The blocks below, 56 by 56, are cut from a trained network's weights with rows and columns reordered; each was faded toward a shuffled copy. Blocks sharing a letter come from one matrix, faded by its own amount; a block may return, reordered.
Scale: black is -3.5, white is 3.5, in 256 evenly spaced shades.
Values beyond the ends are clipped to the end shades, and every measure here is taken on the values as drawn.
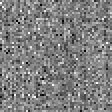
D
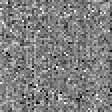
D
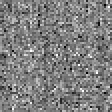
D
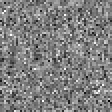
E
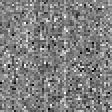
D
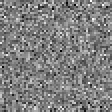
E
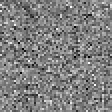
E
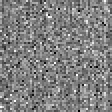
D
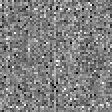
D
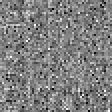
D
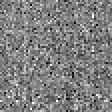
D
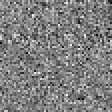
E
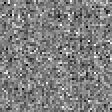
D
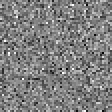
E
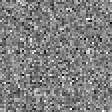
E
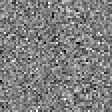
E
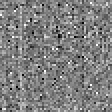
D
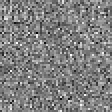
E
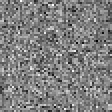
E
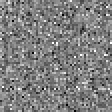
D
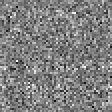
E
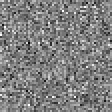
E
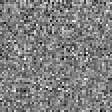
E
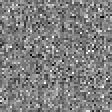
D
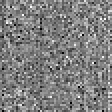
D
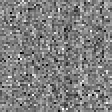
D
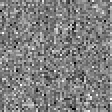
D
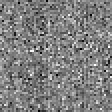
D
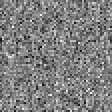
E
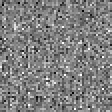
D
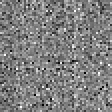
D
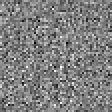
E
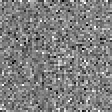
D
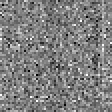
D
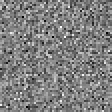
E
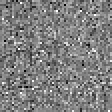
D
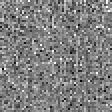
D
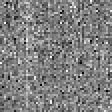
D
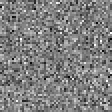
E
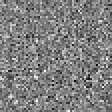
E
